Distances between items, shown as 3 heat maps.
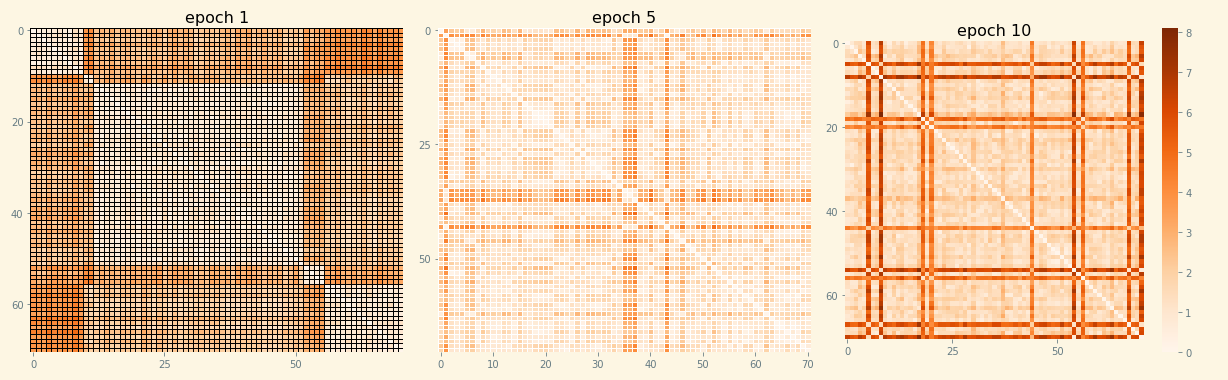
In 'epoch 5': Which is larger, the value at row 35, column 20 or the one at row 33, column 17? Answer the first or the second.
the first
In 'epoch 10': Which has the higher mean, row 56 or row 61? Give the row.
56
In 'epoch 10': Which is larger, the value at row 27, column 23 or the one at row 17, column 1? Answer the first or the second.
the second
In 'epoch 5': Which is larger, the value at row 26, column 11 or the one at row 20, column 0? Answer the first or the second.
the first
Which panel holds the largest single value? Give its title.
epoch 10
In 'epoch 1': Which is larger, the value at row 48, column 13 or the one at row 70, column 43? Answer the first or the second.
the second
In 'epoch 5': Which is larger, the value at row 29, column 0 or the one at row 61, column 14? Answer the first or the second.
the first
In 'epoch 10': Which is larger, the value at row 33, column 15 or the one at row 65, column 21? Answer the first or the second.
the second
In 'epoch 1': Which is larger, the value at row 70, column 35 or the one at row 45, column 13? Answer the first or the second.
the first
